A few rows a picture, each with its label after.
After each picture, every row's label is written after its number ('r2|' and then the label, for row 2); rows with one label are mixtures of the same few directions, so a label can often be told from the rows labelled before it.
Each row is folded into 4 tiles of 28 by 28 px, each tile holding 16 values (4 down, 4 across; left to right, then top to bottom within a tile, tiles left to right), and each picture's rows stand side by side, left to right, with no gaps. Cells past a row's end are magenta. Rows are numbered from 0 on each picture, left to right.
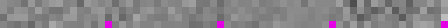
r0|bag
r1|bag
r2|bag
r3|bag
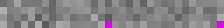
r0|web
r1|bag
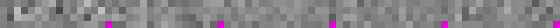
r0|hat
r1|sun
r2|bag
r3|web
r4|hat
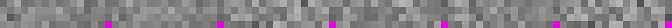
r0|bag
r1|bag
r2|bag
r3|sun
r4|web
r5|bag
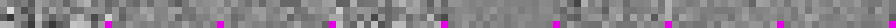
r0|sun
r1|sun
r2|sun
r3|web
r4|web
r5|web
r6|bag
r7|bag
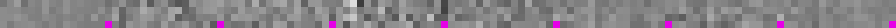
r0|web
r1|sun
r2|bag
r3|web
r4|bag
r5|sun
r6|sun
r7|sun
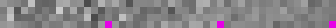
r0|hat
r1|bag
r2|bag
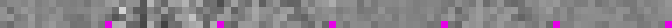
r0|sun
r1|sun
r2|sun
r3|web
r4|sun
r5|sun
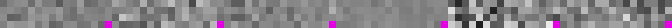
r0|bag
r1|bag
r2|web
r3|sun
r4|web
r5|hat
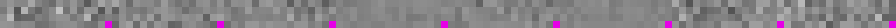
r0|hat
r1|web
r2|hat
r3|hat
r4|hat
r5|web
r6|bag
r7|web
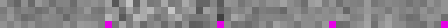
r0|bag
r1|bag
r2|bag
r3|sun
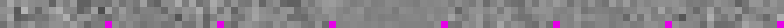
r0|hat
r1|hat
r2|sun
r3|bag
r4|sun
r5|hat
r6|sun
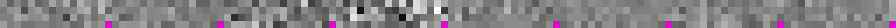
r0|hat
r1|bag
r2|bag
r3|hat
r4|hat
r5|web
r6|sun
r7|web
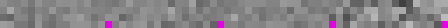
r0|sun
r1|bag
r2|sun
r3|sun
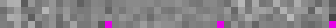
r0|web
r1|sun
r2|bag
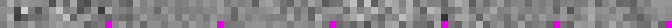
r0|hat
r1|web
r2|hat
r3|bag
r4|web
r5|sun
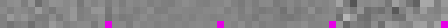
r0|bag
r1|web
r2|bag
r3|bag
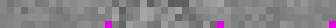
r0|hat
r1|sun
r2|web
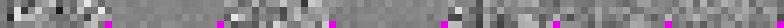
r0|hat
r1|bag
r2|bag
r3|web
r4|sun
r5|sun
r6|bag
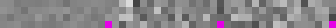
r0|sun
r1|web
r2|bag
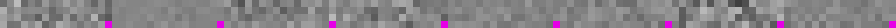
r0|web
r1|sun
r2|bag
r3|sun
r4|bag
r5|sun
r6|sun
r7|web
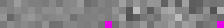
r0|bag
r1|hat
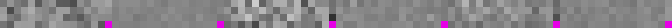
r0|sun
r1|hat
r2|bag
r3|web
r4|bag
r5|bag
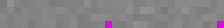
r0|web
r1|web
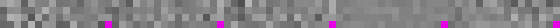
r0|web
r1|web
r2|web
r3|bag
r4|hat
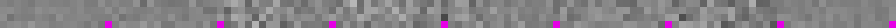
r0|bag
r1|bag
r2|web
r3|bag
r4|web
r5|sun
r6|bag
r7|bag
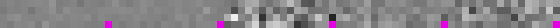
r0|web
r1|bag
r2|sun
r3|sun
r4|hat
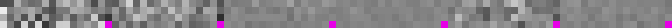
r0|web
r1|bag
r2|hat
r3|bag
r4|sun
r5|web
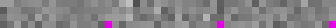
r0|web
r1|web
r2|bag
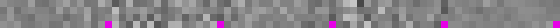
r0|hat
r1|web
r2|bag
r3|web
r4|sun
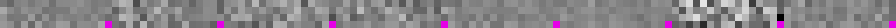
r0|web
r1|web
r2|bag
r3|hat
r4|web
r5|sun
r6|bag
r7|web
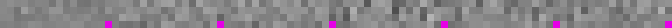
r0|hat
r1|bag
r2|bag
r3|hat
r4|hat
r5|hat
